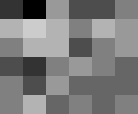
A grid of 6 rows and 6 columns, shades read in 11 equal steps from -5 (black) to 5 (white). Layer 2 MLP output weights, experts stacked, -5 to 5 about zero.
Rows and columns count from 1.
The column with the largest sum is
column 3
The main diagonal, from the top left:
-3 3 2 1 -1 0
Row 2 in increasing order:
0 1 2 2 2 3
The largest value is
3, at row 2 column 2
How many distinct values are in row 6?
3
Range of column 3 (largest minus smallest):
3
